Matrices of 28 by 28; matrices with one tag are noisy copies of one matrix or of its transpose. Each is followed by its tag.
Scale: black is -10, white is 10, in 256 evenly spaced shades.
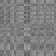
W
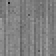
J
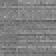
J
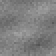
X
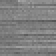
J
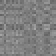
W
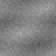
X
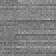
J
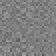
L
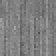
J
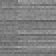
J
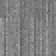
J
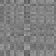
W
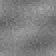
X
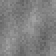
X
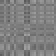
W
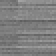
J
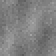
X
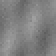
X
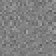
L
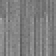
J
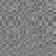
L
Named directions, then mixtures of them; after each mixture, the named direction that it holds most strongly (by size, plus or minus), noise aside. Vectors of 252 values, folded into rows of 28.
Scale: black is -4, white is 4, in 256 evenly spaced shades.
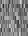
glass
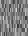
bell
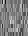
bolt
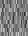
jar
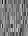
bolt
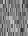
bolt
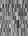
glass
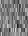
bell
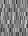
jar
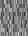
jar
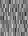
bell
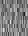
jar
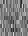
bolt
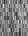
glass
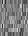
bolt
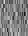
jar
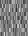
bell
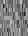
glass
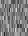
bell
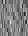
bolt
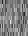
bolt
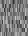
bell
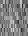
glass
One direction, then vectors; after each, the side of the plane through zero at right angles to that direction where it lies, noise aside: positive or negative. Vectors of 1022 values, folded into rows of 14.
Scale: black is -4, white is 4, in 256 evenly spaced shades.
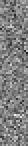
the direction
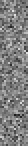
negative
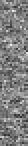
negative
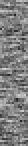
positive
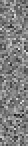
negative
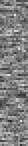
negative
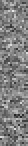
negative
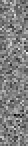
negative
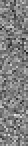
positive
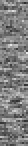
negative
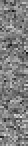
positive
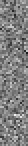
positive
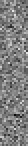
negative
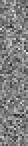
negative
